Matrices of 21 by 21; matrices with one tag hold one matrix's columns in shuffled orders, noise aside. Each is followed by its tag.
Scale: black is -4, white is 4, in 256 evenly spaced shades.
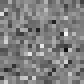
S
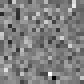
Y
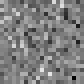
Y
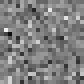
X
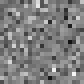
Y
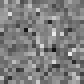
S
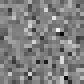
X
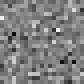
X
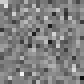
Y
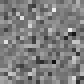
X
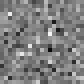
S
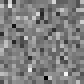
Y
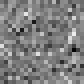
S
